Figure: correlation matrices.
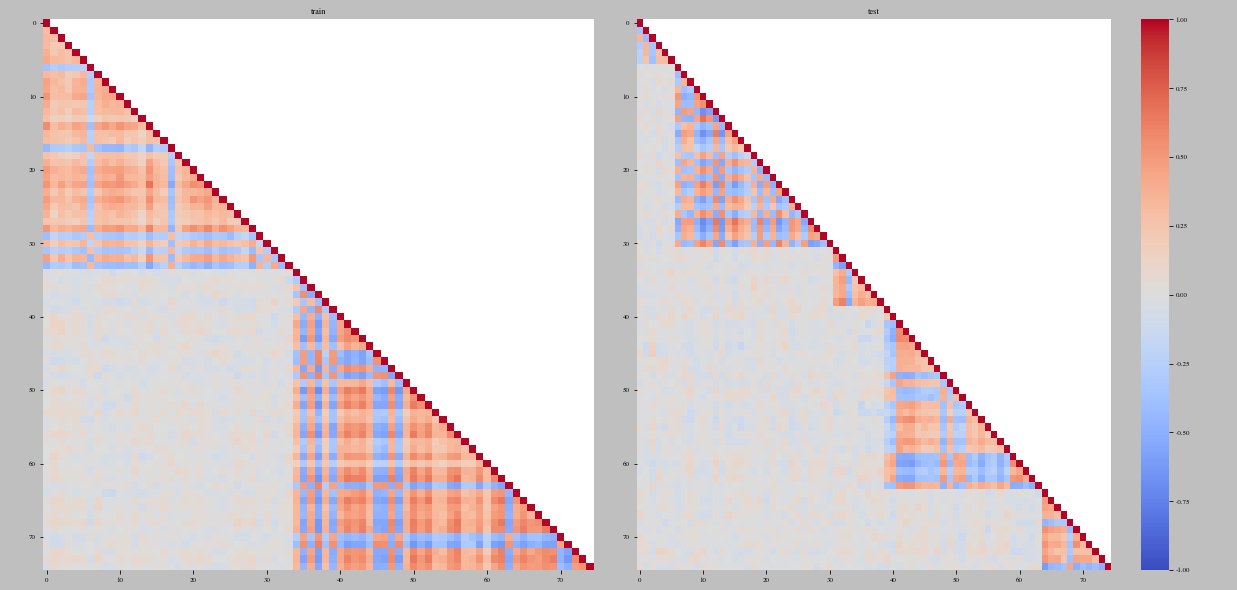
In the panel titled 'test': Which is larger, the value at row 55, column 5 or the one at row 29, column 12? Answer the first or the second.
the second
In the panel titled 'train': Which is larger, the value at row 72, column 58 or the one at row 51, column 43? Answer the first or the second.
the second
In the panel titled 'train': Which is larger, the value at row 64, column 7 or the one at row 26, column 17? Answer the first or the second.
the first
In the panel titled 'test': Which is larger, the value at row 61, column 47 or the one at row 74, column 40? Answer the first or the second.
the second
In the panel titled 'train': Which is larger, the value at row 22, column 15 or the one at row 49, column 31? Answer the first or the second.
the first
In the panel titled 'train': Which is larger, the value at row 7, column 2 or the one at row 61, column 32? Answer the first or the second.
the first
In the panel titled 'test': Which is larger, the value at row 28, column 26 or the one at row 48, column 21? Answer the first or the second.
the second
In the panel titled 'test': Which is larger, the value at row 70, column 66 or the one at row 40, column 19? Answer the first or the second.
the first
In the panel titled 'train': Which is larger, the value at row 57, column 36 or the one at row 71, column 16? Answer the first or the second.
the first
